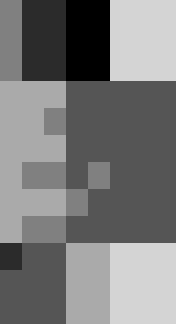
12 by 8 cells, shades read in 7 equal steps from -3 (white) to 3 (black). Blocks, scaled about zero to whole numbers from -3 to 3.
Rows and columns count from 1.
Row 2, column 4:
3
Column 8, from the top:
-2 -2 -2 1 1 1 1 1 1 -2 -2 -2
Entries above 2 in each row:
2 2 2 0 0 0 0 0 0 0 0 0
